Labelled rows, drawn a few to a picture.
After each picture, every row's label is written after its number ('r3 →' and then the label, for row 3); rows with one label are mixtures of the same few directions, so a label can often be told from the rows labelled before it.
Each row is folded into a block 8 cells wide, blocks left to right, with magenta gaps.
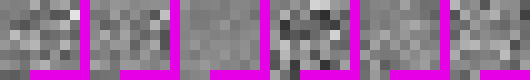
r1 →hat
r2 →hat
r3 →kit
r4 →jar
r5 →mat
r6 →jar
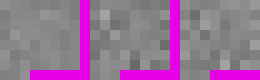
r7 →jar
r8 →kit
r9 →kit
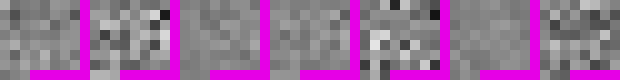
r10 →kit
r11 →hat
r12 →hat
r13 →hat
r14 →mat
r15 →mat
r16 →jar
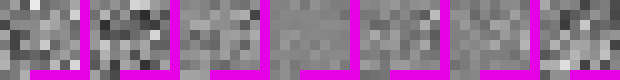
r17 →mat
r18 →jar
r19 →hat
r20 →mat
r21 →hat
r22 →hat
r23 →kit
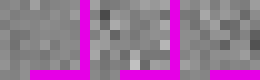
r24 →mat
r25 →kit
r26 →hat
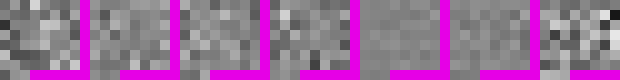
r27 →mat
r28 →kit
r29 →jar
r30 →kit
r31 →hat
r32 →hat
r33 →hat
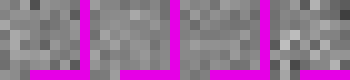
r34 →mat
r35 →jar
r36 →jar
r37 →mat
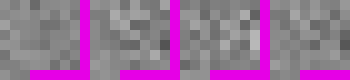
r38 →mat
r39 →hat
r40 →hat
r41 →hat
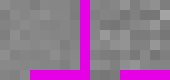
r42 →jar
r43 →hat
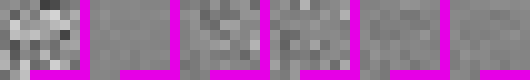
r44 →jar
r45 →kit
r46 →hat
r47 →mat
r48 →jar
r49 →jar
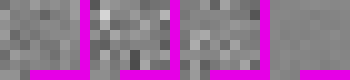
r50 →jar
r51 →kit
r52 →mat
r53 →jar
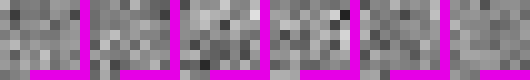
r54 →kit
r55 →mat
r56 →kit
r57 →hat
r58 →jar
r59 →mat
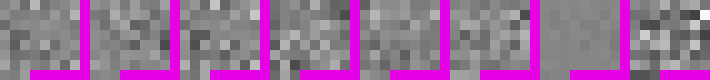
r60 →mat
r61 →hat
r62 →mat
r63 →mat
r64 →kit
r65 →hat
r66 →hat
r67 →hat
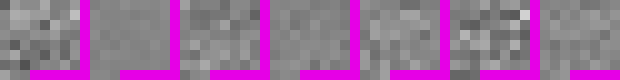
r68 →kit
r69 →jar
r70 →kit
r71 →kit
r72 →jar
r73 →hat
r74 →jar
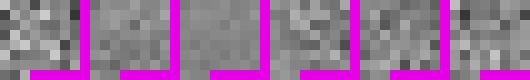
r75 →jar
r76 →kit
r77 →kit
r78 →hat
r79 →kit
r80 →kit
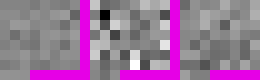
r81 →hat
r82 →kit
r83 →kit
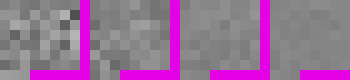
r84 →hat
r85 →mat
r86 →kit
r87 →jar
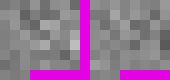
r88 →hat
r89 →hat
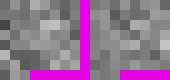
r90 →mat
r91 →hat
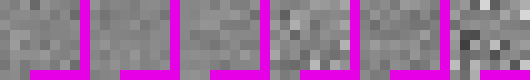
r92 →mat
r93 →kit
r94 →hat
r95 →kit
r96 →jar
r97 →mat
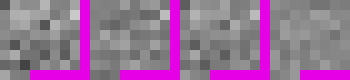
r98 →kit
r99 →hat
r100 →kit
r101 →jar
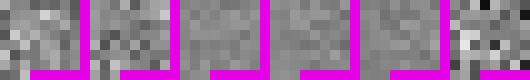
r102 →jar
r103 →mat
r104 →jar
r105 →hat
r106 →hat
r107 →mat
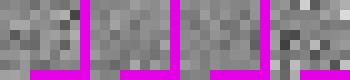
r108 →hat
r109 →kit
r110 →hat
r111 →mat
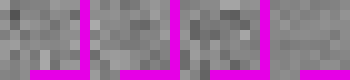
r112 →kit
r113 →mat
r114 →jar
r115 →jar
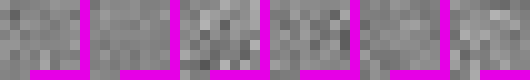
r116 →kit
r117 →kit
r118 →kit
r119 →hat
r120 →mat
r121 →jar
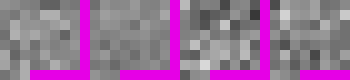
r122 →jar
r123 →kit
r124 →kit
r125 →kit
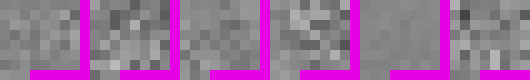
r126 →hat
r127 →kit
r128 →mat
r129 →hat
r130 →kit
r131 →kit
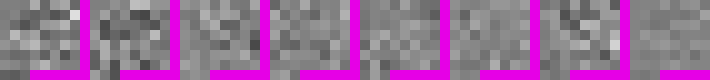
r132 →hat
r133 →jar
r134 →hat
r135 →jar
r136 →mat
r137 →kit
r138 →hat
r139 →hat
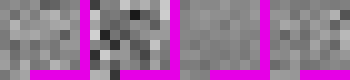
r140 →jar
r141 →jar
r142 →kit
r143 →hat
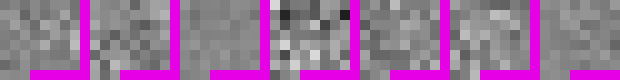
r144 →hat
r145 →mat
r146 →kit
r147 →kit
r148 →mat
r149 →jar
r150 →hat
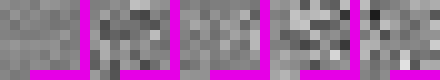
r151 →jar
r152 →jar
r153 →hat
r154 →hat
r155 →kit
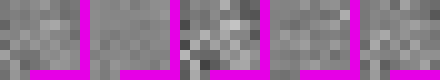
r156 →mat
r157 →mat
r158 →mat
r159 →hat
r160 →mat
